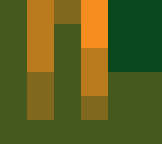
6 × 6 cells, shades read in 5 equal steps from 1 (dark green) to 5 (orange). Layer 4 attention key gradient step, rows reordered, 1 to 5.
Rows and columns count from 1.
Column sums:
12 20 13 23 9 9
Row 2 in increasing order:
1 1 2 2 4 5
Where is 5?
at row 1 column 4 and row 2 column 4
